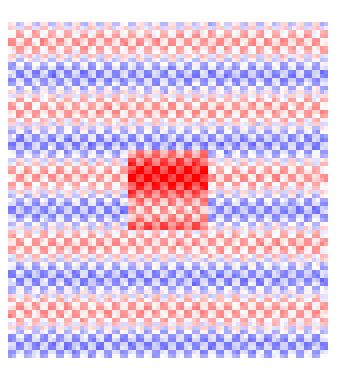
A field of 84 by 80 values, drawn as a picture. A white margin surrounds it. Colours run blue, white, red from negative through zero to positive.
Odd patch: higher, in the centre. Slope: none. Ninth with the highest average: centre. Stripes: horizontal, repeating 5 times.
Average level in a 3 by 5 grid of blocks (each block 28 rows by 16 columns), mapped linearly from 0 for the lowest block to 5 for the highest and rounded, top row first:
11111 / 01510 / 00000
